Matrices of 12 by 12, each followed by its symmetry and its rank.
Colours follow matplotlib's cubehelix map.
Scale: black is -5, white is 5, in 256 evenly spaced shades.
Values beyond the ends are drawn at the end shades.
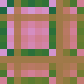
symmetric, rank one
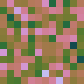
antisymmetric, full rank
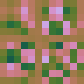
antisymmetric, rank two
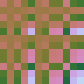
symmetric, rank one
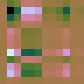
neither, rank one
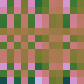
neither, rank one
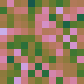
antisymmetric, full rank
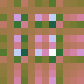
symmetric, rank one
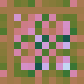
symmetric, rank two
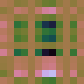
neither, rank one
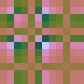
symmetric, rank one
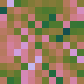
antisymmetric, full rank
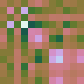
symmetric, rank two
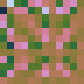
antisymmetric, rank two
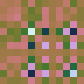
symmetric, rank two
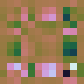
antisymmetric, rank two
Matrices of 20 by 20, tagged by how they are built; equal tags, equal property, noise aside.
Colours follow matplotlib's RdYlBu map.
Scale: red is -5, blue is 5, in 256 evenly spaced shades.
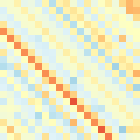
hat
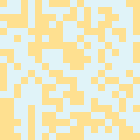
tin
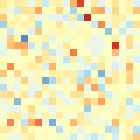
tin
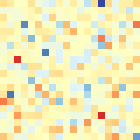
tin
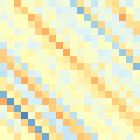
hat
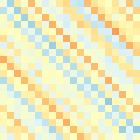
hat
